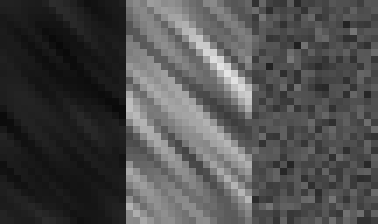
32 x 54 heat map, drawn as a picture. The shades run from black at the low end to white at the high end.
It is made of 1 by 3 panels. Panel 1,1: very low, slanting down to the right, faint in contrast. Panel 1,2: middling, slanting down to the right, strong in contrast. Panel 1,3: low, fine-grained.
